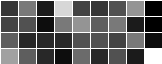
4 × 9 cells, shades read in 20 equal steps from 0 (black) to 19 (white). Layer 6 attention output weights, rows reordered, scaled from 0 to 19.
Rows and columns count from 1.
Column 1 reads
4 5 7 12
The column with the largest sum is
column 5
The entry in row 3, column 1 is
7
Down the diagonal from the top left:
4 6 3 1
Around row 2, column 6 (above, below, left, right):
4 6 11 9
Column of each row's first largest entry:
4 5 8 9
